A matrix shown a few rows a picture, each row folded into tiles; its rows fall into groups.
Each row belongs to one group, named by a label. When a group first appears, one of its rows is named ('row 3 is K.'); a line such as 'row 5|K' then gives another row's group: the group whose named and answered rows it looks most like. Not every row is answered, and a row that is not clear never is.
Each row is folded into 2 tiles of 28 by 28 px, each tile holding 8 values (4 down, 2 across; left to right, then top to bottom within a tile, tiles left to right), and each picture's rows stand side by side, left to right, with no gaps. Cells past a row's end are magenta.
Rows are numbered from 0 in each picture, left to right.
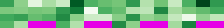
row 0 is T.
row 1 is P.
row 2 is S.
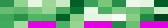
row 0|T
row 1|P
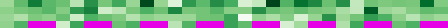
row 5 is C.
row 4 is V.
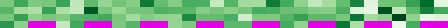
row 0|S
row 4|V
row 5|T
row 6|S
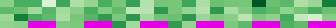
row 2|S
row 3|S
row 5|V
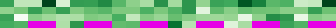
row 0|V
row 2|V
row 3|P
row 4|C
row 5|V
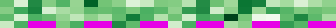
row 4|P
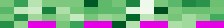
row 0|S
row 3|C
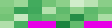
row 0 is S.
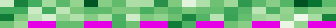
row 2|V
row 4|P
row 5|C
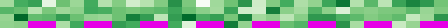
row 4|S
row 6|T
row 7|C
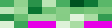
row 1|C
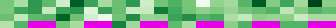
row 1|P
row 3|T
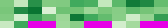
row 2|C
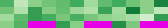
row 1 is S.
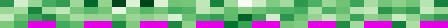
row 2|T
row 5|P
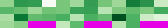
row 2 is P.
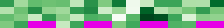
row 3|V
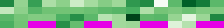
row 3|C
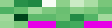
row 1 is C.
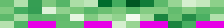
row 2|C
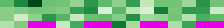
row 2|S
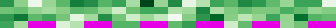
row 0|T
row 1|C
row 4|C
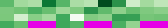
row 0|V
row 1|V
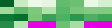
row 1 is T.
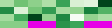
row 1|V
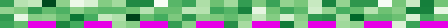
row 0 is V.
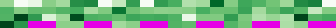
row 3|V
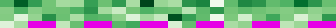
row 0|C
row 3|P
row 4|C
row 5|C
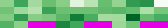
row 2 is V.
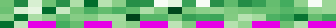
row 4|C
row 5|T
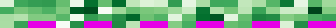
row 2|T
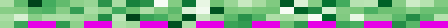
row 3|S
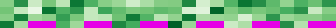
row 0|S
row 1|P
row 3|S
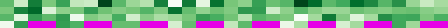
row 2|V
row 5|C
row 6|C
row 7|T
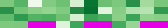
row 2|S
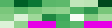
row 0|C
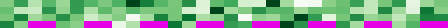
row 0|S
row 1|P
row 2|C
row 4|V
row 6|S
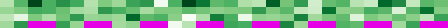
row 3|C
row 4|V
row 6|V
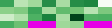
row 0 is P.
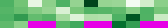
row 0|T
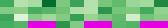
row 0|V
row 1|S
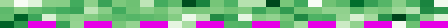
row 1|P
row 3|C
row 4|V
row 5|T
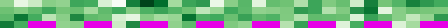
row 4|T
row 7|C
